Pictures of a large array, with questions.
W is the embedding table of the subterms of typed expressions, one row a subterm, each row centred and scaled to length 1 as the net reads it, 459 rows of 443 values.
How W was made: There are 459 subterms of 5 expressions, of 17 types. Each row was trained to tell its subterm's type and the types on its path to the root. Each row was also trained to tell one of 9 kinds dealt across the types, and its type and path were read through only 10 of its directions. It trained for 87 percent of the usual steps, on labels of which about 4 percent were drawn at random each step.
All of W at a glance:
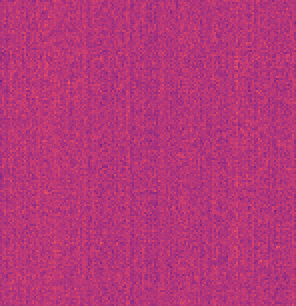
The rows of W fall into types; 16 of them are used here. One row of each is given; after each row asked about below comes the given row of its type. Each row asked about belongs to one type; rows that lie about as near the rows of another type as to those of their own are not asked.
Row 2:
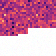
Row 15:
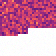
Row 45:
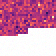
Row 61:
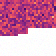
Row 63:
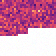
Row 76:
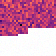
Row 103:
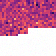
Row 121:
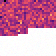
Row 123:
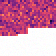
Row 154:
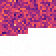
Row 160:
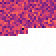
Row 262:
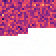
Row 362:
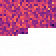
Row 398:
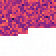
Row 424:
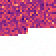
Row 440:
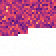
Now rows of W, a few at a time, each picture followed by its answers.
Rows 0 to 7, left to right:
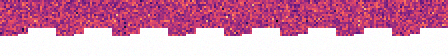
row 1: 103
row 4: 61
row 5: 362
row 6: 362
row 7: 76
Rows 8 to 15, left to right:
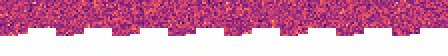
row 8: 160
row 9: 262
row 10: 63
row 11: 121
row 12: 398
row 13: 63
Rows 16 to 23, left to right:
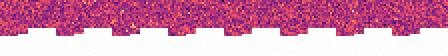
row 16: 63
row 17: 61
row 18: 362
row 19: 2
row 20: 123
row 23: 398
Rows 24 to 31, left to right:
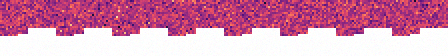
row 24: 262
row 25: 440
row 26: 440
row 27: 2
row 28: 76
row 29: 262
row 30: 424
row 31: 63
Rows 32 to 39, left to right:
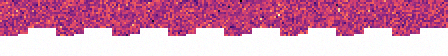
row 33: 121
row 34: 63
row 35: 103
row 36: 15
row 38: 154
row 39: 76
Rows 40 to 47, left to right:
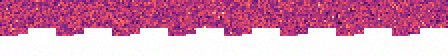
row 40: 103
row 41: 15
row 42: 63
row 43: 15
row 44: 262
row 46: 440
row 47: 45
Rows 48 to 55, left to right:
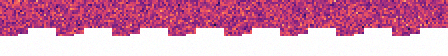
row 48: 121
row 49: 398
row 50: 160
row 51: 440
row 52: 440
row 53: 424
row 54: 160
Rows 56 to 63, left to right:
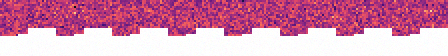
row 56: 160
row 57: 440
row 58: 103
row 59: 121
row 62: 121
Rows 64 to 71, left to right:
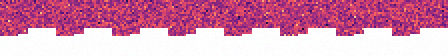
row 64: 76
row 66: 424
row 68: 398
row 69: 2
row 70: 398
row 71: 103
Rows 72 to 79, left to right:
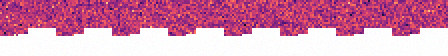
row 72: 362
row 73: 61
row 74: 262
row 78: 45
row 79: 61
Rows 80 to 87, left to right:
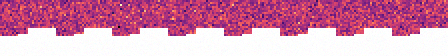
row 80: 123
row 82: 123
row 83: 440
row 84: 103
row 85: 160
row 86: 103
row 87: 76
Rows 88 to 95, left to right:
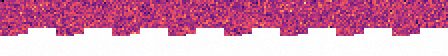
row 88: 362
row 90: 160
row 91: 103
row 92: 362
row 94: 76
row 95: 121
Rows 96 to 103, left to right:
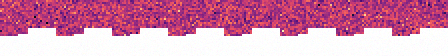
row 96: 76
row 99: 76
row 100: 63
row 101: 424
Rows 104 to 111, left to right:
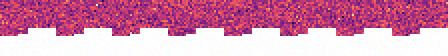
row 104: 15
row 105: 362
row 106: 63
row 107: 61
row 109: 103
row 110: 424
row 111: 424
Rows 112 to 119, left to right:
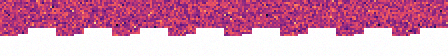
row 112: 154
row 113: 2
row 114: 61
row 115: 63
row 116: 45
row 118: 61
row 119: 160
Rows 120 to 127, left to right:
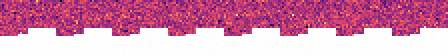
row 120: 154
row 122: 262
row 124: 2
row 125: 424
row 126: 262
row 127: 362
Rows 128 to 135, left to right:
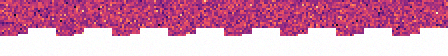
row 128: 45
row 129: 398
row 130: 103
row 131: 121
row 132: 121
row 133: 362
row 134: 45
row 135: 440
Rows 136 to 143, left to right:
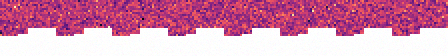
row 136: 123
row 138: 160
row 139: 2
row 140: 61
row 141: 2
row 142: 398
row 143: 424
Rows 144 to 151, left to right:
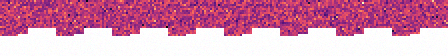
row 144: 123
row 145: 362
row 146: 440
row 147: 103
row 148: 103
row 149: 45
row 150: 2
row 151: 398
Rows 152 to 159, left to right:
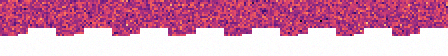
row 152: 121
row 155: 121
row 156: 121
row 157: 76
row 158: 398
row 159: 61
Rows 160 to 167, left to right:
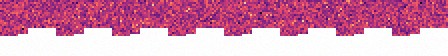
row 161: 262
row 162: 45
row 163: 76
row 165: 362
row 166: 362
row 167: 262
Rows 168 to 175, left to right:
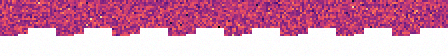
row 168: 63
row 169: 262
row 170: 123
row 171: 121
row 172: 440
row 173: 424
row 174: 440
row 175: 154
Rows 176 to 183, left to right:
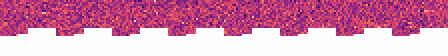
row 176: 398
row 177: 424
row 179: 103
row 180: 76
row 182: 154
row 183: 61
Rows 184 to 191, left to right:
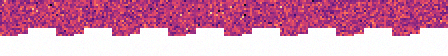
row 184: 424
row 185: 63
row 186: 76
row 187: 15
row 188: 76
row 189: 45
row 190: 160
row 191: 103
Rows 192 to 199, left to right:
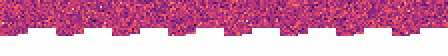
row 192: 61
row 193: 61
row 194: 45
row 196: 76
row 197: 121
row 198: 123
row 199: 76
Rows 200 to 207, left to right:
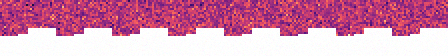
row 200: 440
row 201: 45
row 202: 15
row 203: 63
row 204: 262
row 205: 76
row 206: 2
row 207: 63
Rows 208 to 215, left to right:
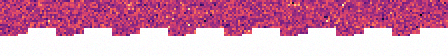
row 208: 262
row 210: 398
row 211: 398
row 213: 424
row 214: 362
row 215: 103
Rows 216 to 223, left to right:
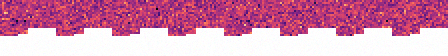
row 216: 398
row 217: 424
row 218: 45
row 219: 160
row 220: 398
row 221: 76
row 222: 123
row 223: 160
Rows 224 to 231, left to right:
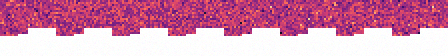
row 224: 15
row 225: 160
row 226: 362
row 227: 76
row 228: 262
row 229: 61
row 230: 160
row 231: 362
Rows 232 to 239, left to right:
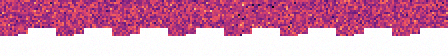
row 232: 76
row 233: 15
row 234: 103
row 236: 2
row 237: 154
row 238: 76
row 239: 45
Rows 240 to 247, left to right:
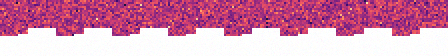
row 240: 160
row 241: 121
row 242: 262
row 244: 15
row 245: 2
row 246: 63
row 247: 103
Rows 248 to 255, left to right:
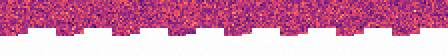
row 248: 121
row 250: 76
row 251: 121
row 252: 61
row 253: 160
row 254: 103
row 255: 160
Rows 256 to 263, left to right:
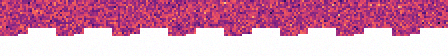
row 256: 76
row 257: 123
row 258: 424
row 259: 160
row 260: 76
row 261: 103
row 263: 121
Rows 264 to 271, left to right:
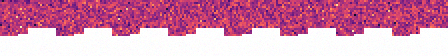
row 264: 103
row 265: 262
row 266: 63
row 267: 154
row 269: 424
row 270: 121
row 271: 103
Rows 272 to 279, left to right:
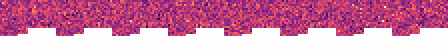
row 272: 398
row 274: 362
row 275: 154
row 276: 123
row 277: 63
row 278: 424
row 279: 103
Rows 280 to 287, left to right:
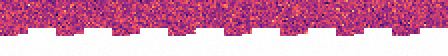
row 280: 262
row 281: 440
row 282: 362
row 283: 63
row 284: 61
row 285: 398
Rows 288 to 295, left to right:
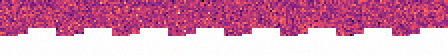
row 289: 76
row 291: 121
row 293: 63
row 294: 424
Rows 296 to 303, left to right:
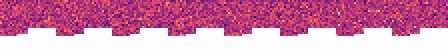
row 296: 160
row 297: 76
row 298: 63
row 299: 45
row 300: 160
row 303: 160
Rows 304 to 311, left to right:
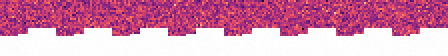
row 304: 61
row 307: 76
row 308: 63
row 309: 2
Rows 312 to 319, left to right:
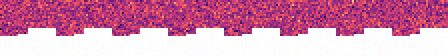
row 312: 262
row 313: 2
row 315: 15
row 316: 45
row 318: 121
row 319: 424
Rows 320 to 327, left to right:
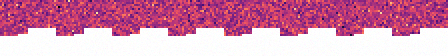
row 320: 61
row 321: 45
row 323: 2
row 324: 15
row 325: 2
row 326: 440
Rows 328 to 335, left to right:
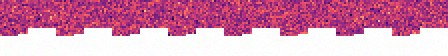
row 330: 63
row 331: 160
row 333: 160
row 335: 103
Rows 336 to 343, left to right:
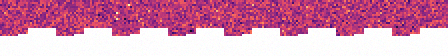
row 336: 63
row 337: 362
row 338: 398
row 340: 262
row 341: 424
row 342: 76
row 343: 2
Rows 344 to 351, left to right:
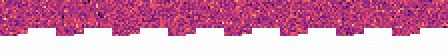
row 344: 398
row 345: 45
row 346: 262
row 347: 154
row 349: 154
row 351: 63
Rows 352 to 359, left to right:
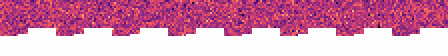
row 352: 424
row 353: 160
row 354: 63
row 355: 154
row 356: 121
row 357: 103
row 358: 160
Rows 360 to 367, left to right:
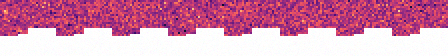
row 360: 103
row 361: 63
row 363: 15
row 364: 160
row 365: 160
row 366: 121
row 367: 440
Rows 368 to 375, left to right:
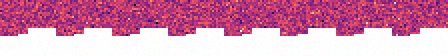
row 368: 2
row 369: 103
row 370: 76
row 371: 262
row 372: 76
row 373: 61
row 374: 262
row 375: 2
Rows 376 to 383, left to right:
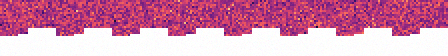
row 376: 362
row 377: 262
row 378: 121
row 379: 154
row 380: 262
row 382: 160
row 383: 63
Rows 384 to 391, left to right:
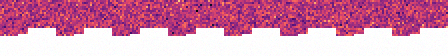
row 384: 2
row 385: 154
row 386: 154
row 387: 440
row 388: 154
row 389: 61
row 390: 103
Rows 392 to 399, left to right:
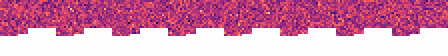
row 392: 398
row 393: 2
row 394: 262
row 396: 154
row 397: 103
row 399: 121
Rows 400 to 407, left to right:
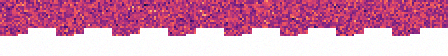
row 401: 15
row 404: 63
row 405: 398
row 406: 154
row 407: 362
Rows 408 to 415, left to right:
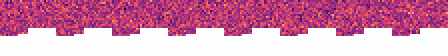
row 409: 424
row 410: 121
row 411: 121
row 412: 121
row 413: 362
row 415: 15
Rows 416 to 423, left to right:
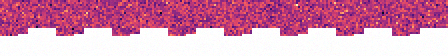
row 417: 262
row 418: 15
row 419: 61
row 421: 440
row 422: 45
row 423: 45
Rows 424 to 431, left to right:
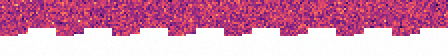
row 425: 45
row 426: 154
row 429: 262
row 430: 398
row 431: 440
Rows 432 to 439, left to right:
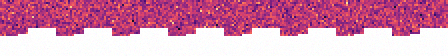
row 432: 61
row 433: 121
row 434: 121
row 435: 2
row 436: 160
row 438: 123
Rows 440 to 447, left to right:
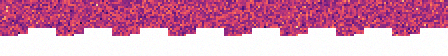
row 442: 103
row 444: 262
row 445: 123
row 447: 154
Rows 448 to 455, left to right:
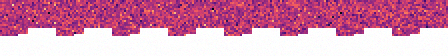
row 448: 440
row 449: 63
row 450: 61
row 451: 398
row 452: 121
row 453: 15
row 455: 61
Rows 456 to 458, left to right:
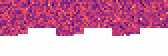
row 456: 103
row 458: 362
